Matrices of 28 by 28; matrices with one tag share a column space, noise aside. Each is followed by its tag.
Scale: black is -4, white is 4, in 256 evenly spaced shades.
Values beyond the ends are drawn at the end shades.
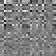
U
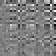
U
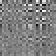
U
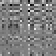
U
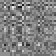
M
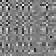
M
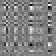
M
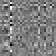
M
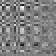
M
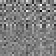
U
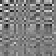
U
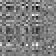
M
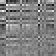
U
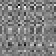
M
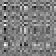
M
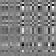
M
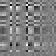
M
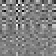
U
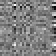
M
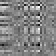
M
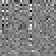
U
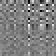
U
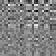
U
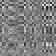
M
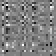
M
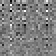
U
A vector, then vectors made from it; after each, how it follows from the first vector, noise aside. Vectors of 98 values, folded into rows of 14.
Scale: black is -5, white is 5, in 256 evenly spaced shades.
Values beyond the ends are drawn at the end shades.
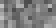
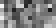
scaled up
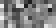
scaled up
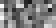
scaled up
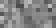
sign-scrambled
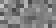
sign-scrambled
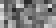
scaled up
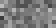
sign-scrambled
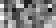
scaled up
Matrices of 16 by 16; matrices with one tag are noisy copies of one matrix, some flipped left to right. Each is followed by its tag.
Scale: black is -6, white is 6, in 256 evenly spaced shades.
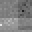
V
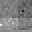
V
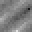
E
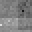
V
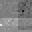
V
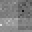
V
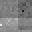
V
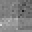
V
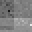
V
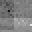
V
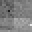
V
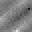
E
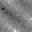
E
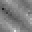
E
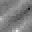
E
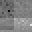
V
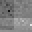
V
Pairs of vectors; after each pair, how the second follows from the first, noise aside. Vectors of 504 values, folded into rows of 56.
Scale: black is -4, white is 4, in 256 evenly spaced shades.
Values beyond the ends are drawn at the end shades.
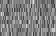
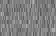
shrunk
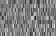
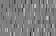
partly zeroed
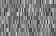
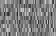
sign-scrambled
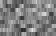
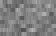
shrunk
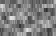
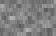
shrunk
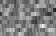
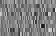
sign-scrambled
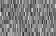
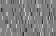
partly zeroed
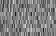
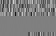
partly zeroed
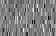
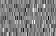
sign-scrambled
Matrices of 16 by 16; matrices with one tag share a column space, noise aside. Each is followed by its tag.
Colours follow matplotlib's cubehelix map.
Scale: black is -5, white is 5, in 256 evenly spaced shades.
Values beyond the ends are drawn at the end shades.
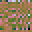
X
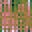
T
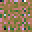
X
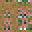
X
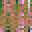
T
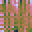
T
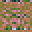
X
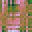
T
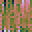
T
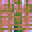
T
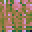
T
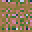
X
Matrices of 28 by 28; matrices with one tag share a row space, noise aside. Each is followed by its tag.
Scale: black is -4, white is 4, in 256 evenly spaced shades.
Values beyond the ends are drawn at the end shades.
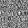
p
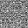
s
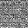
s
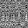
s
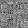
p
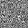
p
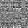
s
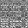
s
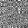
p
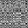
s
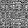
s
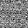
s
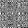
p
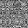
s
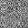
p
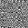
p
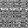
s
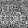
s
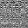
s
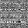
s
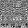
s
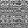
s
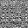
s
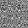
p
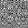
p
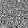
p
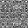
s
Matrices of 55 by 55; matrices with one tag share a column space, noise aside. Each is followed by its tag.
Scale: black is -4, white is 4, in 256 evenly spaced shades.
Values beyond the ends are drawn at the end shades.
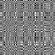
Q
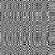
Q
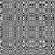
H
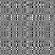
H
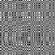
Q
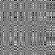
Q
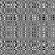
H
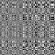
H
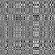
H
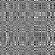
Q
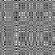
Q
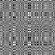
Q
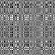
H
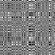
Q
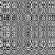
H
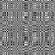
Q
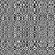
H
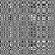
H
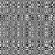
H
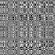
H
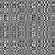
H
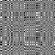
Q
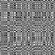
Q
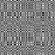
Q
